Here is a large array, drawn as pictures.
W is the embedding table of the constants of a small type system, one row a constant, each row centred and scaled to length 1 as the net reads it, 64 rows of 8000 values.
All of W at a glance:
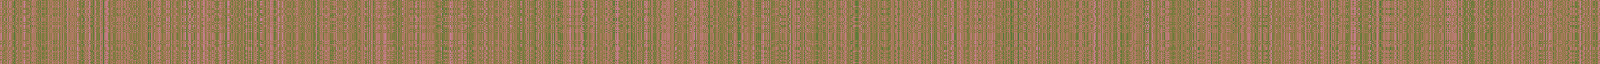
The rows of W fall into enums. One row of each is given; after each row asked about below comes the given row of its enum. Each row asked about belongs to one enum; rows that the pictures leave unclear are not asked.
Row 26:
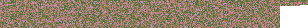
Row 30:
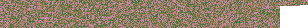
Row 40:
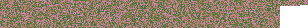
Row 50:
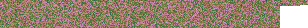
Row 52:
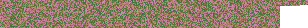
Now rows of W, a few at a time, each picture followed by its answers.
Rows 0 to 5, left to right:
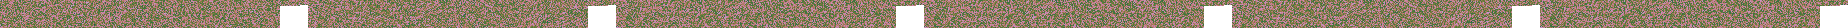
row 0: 40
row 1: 30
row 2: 52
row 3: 52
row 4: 30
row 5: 52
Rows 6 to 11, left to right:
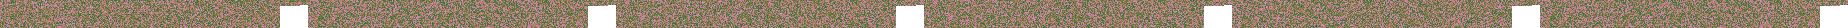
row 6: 26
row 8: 40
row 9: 40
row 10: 30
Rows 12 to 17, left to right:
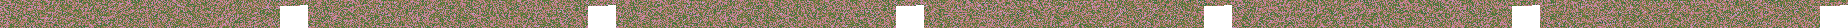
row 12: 30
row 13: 40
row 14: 40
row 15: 50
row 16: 52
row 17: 26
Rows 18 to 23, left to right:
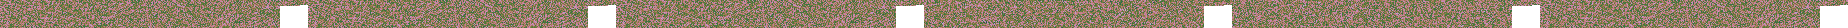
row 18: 30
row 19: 30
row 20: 30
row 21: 26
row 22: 40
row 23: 30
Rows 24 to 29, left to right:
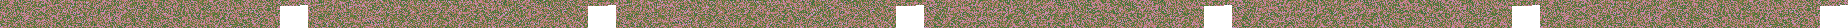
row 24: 40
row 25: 26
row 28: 52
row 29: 40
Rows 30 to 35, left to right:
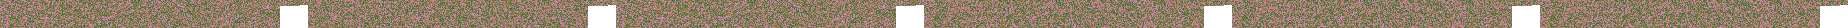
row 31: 40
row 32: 30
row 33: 52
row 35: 52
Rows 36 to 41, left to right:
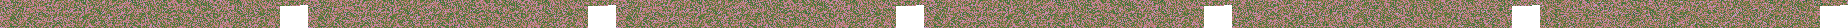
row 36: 52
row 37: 52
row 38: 52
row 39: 52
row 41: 50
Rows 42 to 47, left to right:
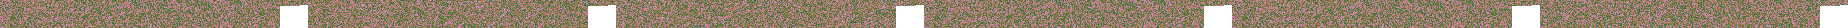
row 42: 52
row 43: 50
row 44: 30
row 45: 52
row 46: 52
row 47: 40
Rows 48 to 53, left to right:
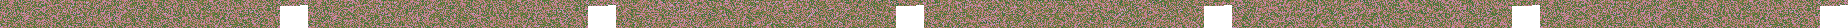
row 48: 40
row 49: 40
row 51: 26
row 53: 40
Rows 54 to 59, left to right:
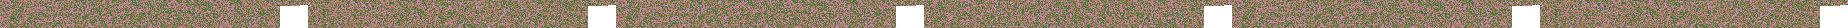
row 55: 50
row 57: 40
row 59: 50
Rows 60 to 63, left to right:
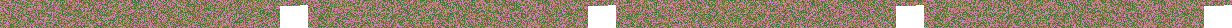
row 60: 30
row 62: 26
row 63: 52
